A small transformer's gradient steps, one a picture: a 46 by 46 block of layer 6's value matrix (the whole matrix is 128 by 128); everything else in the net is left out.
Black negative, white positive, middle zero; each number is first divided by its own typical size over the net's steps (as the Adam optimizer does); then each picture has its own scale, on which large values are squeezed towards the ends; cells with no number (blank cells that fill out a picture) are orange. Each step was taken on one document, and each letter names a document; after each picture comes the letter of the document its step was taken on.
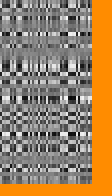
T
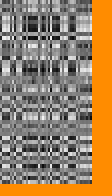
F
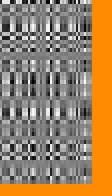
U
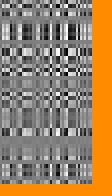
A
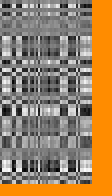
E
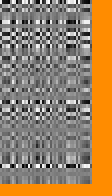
E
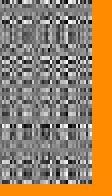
A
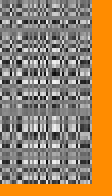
T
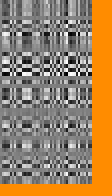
A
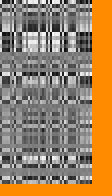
F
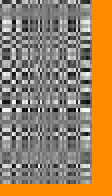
E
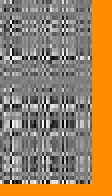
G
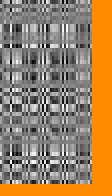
G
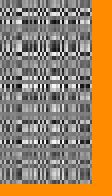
T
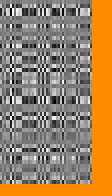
G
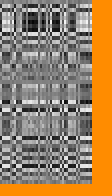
F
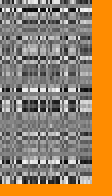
F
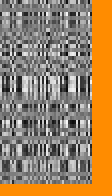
T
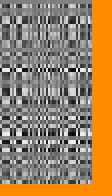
T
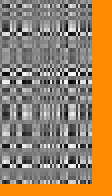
A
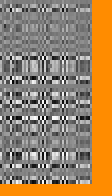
G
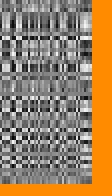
F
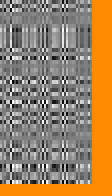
G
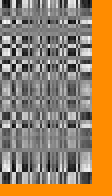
E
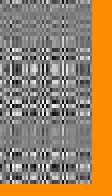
G
